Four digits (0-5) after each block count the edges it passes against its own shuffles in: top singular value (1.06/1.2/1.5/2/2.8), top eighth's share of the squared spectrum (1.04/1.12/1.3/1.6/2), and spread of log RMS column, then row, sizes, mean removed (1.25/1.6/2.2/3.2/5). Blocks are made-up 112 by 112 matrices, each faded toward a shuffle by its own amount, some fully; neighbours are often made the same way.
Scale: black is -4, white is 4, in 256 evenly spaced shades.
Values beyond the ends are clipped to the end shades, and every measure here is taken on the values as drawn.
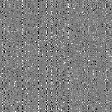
5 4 3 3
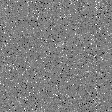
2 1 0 0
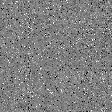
3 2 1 0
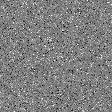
2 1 0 0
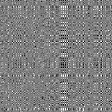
5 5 4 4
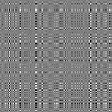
5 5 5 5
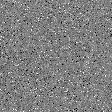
2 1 0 0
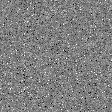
0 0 0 0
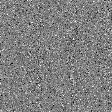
0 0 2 0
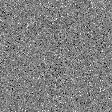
0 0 1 0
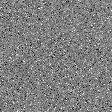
0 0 0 0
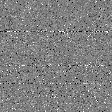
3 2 0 2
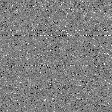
3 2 0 2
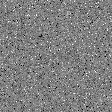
0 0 0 0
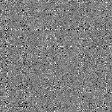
2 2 3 3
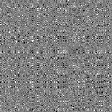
5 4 3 3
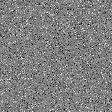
3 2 0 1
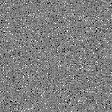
4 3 1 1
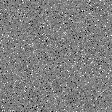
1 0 0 0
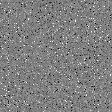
3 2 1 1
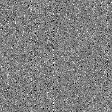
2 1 3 0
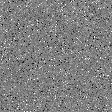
0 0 0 0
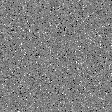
2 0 0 0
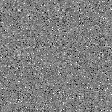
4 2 1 1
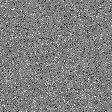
2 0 0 0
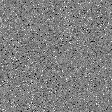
2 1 0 0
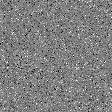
0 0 0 0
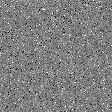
2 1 0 0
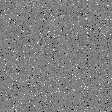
2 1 1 0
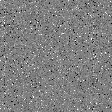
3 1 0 0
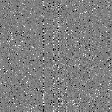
4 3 2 1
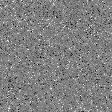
1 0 0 0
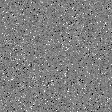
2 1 0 0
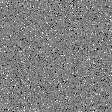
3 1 0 0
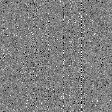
3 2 3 0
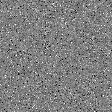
0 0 1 0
